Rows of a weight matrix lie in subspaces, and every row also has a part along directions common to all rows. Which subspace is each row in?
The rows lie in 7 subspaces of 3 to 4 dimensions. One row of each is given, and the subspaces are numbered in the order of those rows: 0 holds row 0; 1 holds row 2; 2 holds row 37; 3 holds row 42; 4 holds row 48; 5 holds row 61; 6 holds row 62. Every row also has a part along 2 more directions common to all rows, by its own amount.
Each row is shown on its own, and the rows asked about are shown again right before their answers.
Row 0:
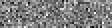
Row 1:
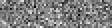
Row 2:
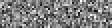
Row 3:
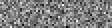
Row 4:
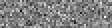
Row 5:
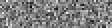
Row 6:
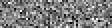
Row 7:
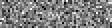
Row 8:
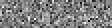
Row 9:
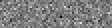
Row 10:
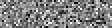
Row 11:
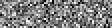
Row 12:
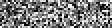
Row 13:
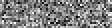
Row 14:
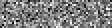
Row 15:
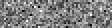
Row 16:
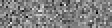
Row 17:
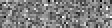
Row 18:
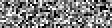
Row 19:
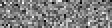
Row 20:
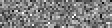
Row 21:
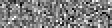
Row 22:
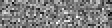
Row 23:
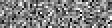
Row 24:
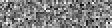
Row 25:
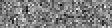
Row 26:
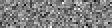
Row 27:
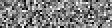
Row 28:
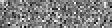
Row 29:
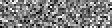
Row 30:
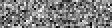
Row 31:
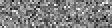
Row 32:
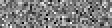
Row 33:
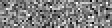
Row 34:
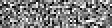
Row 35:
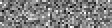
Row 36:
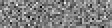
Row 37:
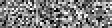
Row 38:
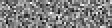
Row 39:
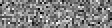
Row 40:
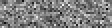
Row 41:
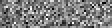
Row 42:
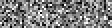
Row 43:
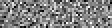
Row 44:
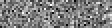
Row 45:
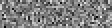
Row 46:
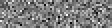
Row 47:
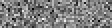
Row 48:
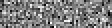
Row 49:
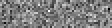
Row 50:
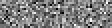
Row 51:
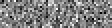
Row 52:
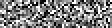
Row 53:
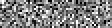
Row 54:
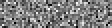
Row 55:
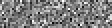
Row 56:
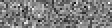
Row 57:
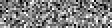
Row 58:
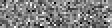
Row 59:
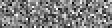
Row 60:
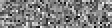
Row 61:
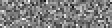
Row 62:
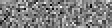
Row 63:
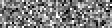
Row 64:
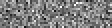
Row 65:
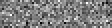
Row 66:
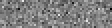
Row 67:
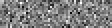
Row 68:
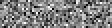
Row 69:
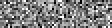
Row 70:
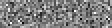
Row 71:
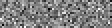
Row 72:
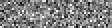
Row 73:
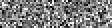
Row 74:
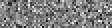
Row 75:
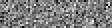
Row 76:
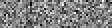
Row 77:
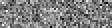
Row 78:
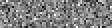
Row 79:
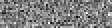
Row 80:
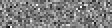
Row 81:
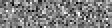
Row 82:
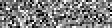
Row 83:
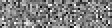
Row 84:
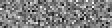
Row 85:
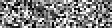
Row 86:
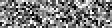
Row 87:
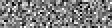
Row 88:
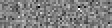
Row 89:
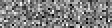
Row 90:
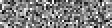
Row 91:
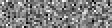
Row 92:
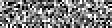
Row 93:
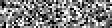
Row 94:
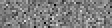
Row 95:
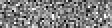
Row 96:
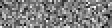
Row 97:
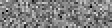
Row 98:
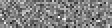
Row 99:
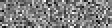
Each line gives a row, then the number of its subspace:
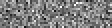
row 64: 2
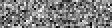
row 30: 3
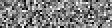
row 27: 3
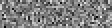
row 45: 4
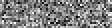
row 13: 4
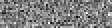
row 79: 4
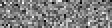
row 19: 1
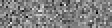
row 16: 3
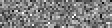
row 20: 2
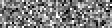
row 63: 2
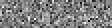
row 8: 3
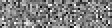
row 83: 5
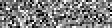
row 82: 3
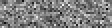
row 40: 2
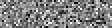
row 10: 6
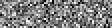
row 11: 5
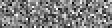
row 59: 1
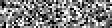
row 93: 2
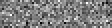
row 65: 4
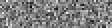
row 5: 0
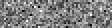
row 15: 3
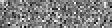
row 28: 6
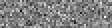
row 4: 2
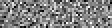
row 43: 0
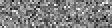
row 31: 4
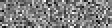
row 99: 5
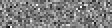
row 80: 3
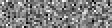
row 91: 0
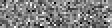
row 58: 2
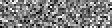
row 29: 1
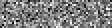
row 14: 5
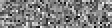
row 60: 4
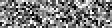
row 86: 2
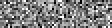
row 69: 1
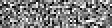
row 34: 6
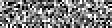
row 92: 1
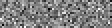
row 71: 5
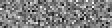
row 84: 2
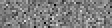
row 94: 6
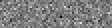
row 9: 6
